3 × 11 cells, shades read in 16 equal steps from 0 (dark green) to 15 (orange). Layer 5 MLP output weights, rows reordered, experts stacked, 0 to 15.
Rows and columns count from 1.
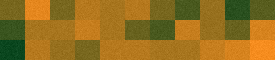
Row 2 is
3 10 10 12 10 6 4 12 9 6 13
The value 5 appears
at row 1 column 11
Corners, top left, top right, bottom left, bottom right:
7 5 0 15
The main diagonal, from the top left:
7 10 9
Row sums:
87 95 109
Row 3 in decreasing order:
15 13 12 11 11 11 10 10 9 7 0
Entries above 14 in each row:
0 0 1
